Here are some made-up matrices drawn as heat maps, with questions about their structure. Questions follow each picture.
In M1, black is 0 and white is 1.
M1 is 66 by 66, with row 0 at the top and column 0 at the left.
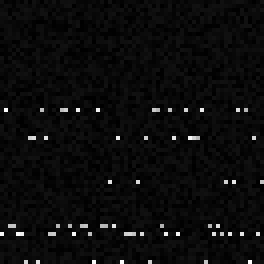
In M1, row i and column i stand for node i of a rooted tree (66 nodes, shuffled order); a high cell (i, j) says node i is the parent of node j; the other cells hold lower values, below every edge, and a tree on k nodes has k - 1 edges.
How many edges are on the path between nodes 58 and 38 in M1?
3
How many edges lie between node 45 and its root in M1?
0
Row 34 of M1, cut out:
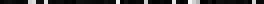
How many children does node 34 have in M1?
10
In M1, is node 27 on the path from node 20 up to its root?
no
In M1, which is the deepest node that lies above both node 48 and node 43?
34
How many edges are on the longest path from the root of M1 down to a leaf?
2
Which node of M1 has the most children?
58
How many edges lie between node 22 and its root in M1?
2
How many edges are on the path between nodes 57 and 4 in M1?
2
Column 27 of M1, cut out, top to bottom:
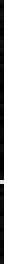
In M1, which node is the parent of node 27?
45
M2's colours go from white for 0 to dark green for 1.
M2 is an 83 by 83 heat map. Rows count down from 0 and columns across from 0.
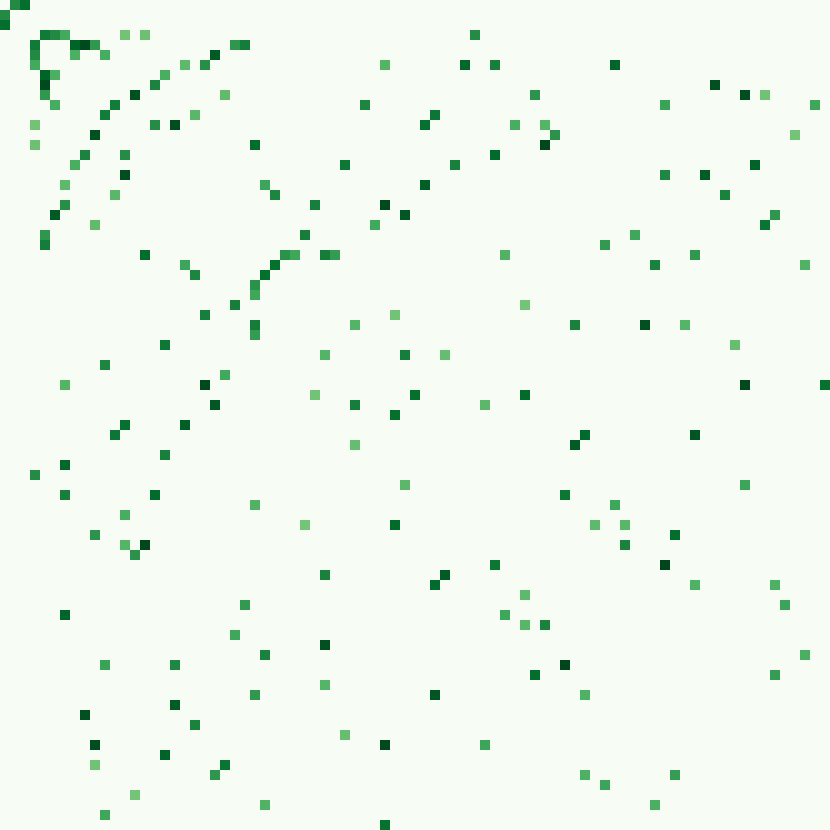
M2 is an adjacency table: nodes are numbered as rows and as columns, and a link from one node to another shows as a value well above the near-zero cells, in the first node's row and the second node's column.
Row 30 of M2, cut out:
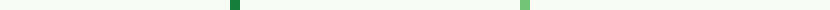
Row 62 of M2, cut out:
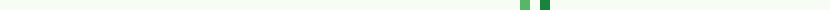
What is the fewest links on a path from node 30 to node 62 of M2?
2
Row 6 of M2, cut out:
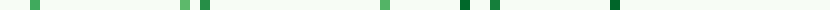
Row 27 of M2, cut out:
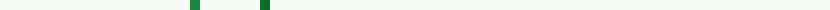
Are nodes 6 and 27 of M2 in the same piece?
yes
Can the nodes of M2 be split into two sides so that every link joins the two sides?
no
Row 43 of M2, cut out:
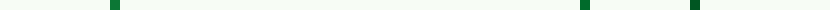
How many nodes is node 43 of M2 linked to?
3
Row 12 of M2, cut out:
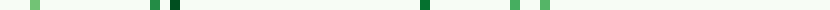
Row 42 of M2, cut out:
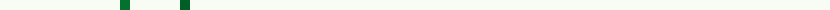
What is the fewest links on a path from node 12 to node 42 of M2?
1
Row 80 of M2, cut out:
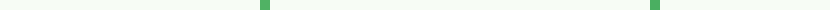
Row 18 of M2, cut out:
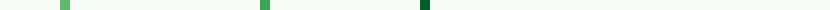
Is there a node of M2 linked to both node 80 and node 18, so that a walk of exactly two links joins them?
yes
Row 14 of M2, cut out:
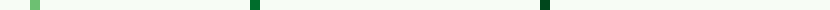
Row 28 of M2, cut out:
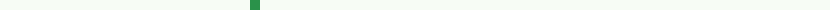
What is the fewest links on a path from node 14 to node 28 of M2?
2
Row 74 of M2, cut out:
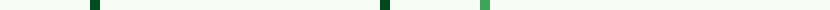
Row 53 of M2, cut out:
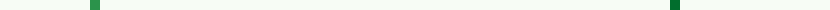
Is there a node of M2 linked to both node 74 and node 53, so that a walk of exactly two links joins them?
yes
